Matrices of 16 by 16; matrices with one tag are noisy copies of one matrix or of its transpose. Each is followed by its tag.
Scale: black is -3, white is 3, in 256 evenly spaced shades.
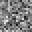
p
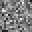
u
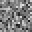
p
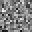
u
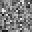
u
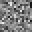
u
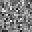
u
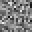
u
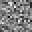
u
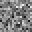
p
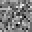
p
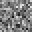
p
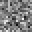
p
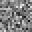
p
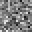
p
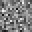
u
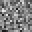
u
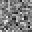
p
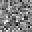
p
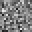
u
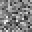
p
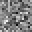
p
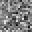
p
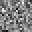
u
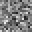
p
